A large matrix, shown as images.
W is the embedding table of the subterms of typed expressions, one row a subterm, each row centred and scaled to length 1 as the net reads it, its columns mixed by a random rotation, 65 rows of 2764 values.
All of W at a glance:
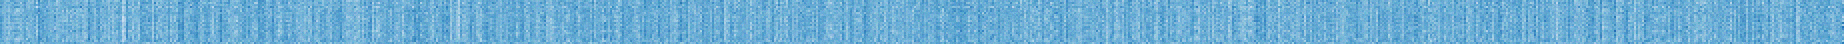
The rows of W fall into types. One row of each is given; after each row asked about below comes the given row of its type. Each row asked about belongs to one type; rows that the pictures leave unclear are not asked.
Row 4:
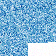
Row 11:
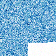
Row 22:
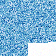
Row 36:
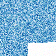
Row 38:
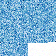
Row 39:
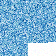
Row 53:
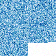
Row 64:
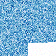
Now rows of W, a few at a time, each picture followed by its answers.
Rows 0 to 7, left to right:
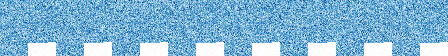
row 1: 4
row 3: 38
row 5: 53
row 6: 64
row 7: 4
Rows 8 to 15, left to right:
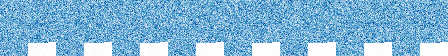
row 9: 39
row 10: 39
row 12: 4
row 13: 11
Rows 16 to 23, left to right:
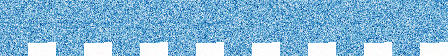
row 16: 53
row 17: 64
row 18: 36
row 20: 11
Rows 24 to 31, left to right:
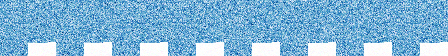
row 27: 22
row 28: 11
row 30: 36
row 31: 22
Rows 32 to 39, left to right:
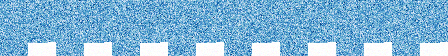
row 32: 22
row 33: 38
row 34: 4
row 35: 11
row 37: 53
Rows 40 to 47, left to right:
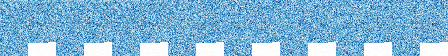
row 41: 22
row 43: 36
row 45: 39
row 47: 53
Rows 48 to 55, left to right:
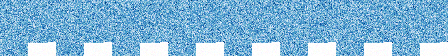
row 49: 22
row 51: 38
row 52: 4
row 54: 64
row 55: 38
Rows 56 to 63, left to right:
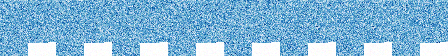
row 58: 4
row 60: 53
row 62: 22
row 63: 39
